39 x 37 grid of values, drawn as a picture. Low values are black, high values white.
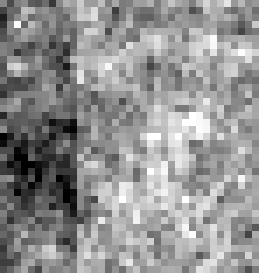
The texture is blotchy. The ninth with the lowest average is the middle left. A vertical seam about 30% of the way across splits the table, and the right part is higher. No regular stripes run through it.
